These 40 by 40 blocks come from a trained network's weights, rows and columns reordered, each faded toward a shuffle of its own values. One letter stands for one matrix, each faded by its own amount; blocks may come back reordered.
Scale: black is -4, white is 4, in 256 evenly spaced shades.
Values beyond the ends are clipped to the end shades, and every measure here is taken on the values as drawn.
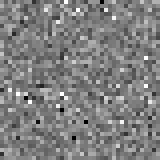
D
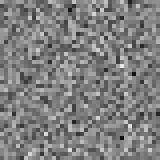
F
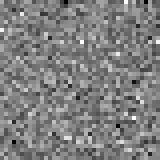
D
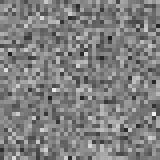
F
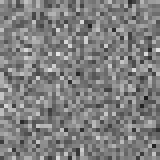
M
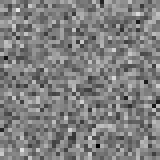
F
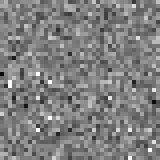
D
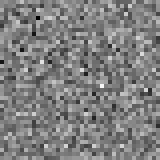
F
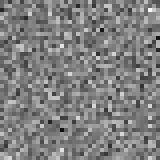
F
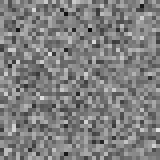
F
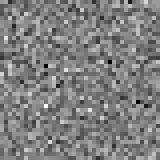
D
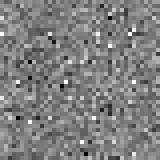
D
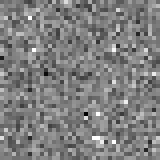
D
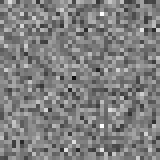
M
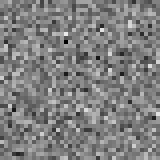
M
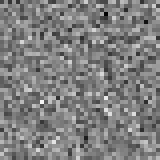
M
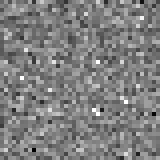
D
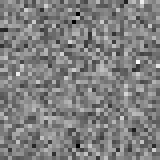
F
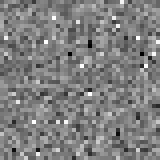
D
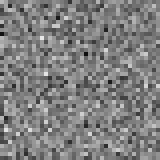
M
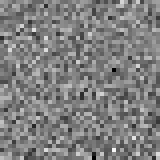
M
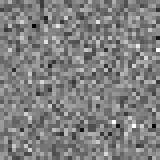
D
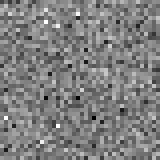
D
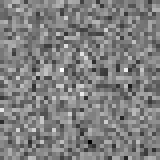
M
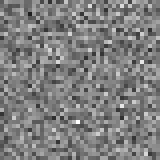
M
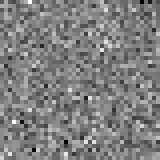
D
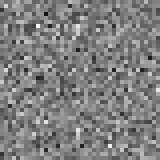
M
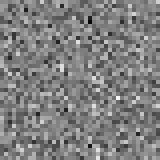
M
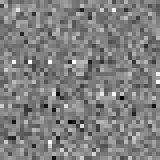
D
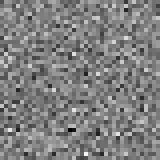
M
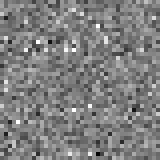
D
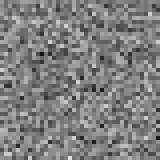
F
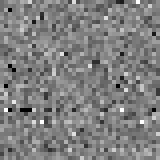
D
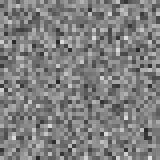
F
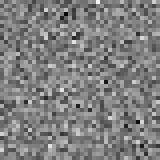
F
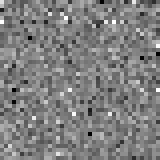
D
